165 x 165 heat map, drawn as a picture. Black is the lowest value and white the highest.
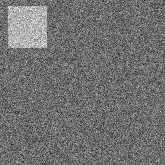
The ninth with the highest average is the top left. Neither half mirrors the other. In the top left lies a patch that is higher than the rest.
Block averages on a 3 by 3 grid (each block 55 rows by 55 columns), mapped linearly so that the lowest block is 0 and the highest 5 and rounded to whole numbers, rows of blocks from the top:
500 | 000 | 000
